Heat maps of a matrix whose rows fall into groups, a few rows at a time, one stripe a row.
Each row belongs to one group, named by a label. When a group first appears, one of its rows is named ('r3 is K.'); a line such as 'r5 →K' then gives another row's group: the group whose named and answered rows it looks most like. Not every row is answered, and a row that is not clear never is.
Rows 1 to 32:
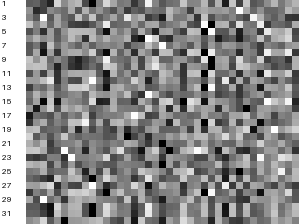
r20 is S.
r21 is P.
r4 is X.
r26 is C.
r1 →C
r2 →S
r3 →P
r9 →X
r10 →X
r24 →P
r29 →P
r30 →C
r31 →C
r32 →P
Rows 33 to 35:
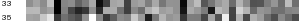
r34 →X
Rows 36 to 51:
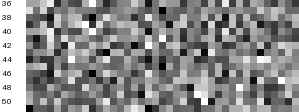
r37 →P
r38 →C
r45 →P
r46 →C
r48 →S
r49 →S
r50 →X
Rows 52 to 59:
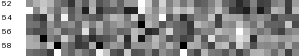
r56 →S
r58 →X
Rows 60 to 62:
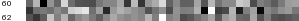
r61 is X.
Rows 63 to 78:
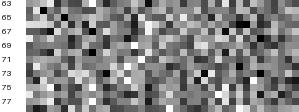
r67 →C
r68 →S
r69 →S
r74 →P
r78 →S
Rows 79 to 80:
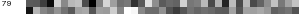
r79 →C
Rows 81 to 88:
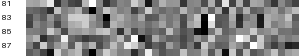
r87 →P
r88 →C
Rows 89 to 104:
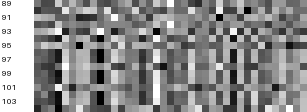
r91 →X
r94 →C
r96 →C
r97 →C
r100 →C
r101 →S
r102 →C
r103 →C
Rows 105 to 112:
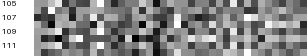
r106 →P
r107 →S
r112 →S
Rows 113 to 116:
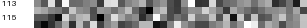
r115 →C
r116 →S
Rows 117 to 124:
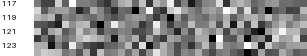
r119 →P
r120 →C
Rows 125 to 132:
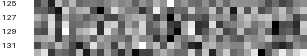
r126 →C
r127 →P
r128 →X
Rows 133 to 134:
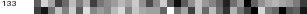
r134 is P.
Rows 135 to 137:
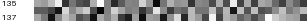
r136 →C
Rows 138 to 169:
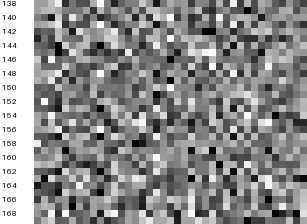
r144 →C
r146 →P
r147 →X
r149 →P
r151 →S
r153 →C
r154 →X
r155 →P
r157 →C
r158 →S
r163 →P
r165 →C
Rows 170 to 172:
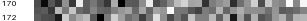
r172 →C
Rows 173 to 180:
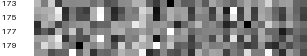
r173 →P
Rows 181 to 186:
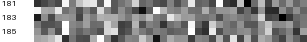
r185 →X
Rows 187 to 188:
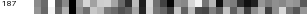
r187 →P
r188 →P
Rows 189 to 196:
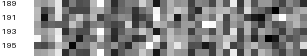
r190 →S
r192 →S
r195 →S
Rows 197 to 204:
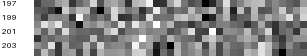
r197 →S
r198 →C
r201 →X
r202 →S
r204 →P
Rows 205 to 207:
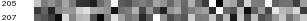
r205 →X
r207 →C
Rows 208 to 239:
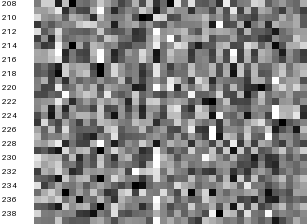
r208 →P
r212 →S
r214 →S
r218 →C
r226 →X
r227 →X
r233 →C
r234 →S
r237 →C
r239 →S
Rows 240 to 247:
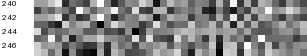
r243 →C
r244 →S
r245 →P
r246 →X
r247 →X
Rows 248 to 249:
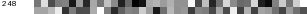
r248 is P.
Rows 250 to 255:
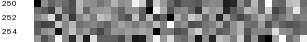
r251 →S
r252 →P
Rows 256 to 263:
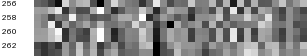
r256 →C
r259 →P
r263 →S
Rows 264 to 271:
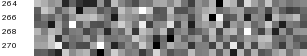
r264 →X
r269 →P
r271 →C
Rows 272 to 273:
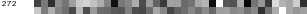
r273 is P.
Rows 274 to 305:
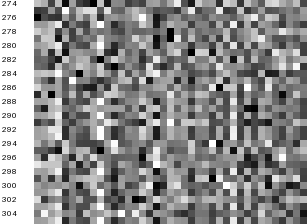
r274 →X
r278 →P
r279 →P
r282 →C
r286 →X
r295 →C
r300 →S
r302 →S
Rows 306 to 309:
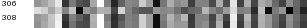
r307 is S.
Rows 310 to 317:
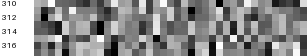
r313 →C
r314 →C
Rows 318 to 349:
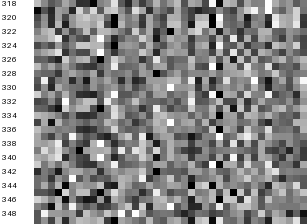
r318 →X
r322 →P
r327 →X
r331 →X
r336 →X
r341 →X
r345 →C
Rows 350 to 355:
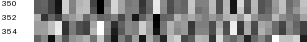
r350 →C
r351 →C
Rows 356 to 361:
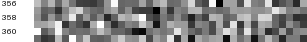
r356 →X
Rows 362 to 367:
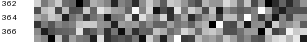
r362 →S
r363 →P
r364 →X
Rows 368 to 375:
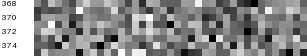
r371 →P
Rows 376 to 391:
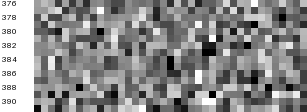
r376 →P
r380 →C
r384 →P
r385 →P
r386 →P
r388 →S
